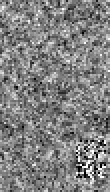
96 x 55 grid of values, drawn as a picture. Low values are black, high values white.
Slope: none. Odd patch: rougher, in the bottom right. Roughest part: bottom right. Mirror symmetry: none. Stripes: none.
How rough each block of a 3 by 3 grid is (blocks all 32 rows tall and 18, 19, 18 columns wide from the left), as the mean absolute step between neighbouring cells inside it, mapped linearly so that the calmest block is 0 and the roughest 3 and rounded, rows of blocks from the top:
0 0 0
0 0 0
0 0 3
